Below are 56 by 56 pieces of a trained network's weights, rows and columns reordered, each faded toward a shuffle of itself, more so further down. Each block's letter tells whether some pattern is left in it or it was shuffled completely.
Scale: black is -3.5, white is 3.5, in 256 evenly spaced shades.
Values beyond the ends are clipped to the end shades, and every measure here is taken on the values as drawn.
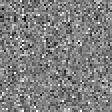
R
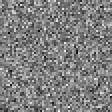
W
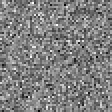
W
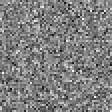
W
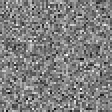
R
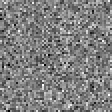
R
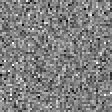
W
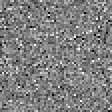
R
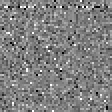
R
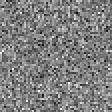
R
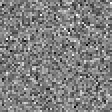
W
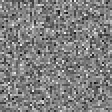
R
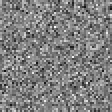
R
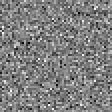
R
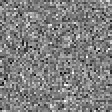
R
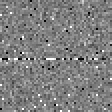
R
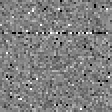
R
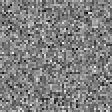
W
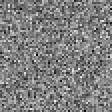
W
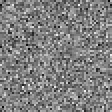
W
